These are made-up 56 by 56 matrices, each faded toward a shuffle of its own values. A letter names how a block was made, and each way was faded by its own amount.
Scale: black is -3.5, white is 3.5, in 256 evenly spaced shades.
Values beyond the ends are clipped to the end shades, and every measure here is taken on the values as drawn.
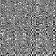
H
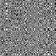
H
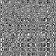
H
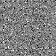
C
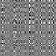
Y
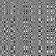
Y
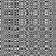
Y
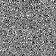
C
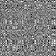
H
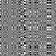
Y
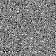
C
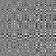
Y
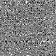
C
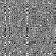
H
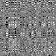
H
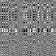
Y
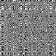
H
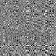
H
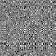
H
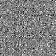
C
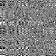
H
